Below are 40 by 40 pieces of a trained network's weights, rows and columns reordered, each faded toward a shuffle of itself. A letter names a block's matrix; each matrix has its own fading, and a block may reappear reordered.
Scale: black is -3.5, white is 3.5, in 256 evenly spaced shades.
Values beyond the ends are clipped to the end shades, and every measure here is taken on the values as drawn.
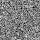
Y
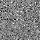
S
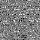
S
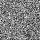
Y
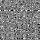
S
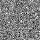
Y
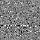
S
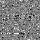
S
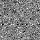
S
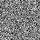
Y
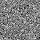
Y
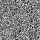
Y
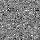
S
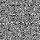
S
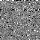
S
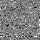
S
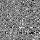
S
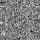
S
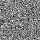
Y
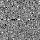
S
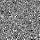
S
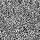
Y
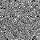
S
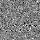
S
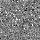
S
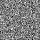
Y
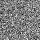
Y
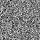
Y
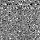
S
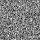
Y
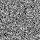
Y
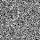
Y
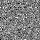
S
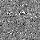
S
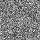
Y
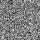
Y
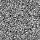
Y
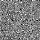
S
